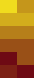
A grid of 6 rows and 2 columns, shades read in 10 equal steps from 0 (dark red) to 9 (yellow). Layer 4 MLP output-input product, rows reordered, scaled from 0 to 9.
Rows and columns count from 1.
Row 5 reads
0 3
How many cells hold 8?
0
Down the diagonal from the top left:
9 7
